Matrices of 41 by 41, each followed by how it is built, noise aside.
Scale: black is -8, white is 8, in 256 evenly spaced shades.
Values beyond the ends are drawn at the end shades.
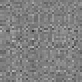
low rank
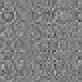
low rank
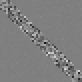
banded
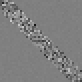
banded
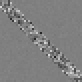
banded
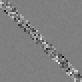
banded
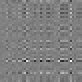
low rank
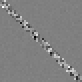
banded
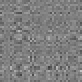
low rank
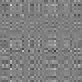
low rank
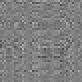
low rank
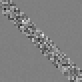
banded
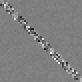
banded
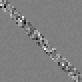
banded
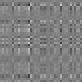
low rank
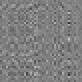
low rank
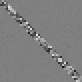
banded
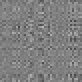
low rank
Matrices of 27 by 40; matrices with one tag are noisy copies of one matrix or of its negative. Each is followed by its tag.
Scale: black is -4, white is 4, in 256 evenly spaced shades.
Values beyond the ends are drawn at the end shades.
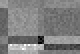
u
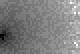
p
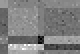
u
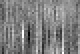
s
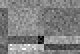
u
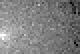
p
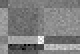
u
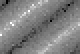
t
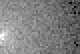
p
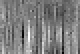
s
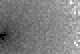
p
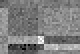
u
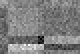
u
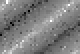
t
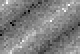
t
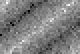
t
